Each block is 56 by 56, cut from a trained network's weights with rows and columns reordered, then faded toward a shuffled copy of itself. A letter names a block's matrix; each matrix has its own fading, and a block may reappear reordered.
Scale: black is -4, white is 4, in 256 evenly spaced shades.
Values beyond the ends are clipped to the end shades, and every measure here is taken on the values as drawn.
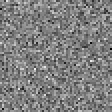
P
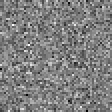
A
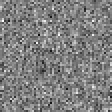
A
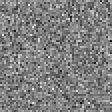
P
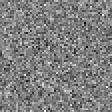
P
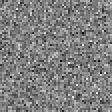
P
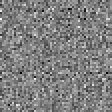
A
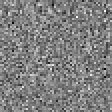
A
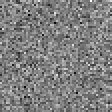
P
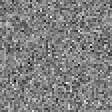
P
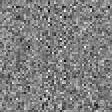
A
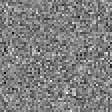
A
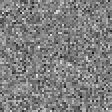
P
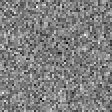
P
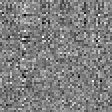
A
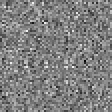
A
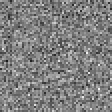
P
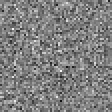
A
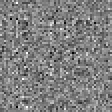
A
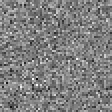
A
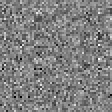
A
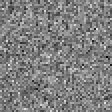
P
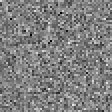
P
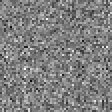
A
